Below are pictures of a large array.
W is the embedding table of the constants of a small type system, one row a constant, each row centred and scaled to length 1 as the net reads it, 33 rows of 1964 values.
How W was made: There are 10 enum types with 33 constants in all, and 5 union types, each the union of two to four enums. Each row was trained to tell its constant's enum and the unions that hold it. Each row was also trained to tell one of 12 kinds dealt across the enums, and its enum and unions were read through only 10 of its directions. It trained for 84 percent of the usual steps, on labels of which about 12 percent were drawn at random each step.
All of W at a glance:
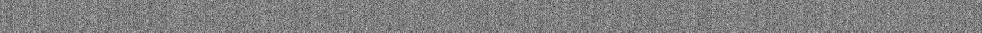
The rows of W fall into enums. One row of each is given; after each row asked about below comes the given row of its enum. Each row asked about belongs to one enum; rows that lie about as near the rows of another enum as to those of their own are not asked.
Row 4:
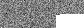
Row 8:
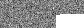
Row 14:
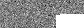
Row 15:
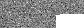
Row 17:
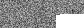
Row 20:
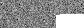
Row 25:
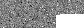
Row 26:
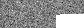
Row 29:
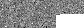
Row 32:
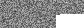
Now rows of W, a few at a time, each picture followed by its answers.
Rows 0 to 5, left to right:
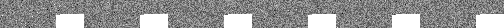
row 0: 26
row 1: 20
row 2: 26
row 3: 25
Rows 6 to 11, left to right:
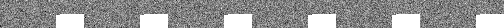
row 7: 29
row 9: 4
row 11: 14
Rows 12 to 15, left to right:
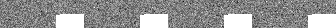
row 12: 26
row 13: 29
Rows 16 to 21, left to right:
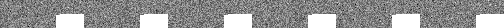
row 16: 15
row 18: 4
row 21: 8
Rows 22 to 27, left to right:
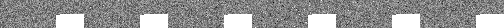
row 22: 15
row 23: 29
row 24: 25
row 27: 4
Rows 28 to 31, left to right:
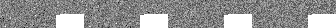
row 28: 14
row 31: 32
